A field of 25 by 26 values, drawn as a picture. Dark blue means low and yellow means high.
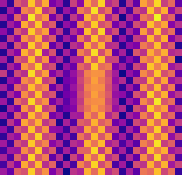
Stripes: upright, repeating 3 times. Slope: none. Odd patch: calmer, in the centre. Calmest part: centre.
